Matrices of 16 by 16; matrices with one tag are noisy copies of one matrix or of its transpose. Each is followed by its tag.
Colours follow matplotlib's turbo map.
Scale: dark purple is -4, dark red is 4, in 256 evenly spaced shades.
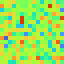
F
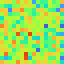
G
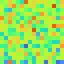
G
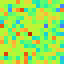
G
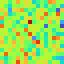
G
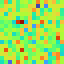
F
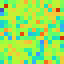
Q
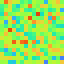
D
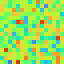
F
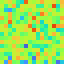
G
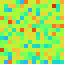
G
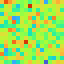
D
